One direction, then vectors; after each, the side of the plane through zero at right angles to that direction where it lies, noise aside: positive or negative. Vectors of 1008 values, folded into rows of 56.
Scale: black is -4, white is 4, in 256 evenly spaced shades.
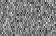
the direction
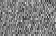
negative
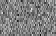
positive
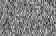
negative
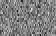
positive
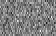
negative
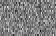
positive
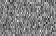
negative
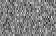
negative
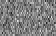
negative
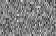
negative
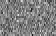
negative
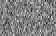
negative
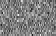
negative
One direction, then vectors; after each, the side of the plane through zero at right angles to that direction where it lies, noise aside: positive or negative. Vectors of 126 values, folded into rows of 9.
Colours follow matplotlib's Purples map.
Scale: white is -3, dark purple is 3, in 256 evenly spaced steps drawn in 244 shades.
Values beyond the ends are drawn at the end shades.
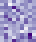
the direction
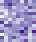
negative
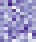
negative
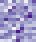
positive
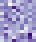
positive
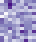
negative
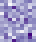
positive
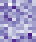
positive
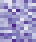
positive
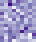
negative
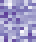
positive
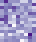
positive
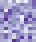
positive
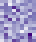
positive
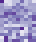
positive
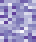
positive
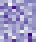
positive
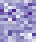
negative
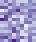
positive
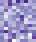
negative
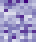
negative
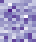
positive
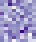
negative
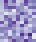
positive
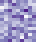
negative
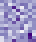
positive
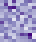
positive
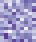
positive
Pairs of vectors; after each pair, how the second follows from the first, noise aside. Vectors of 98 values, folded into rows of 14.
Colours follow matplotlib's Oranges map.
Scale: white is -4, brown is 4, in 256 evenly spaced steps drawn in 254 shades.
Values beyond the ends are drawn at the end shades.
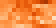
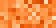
sign-scrambled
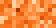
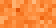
shrunk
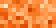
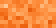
shrunk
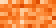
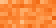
shrunk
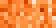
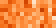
copied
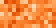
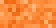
shrunk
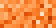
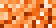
scaled up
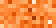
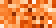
scaled up
